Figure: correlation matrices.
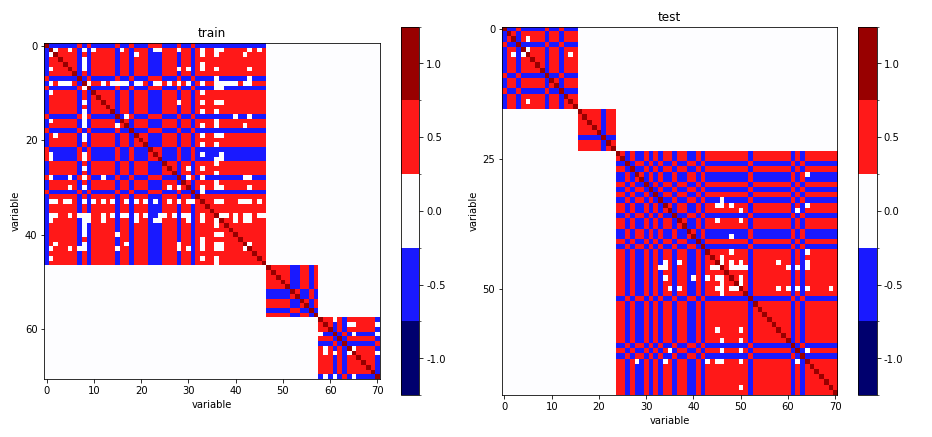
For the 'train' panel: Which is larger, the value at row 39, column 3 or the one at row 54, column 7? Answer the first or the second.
the first
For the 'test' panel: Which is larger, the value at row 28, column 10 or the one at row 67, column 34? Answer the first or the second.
the second
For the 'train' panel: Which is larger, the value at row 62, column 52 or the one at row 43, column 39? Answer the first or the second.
the second
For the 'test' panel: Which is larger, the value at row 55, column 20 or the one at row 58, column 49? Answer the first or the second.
the second
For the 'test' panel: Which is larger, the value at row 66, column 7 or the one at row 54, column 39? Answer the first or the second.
the first
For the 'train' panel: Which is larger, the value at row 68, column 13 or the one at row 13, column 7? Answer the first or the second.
the first
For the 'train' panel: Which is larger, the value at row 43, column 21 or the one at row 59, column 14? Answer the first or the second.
the first
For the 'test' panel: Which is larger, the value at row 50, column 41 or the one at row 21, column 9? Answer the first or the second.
the first
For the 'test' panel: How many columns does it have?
71
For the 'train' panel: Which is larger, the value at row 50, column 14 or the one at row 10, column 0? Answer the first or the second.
the first
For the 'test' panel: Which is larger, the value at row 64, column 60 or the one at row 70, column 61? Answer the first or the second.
the first
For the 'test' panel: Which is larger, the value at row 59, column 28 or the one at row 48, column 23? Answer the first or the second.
the second
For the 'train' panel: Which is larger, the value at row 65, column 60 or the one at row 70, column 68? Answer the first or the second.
the first
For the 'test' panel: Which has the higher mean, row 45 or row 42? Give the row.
45
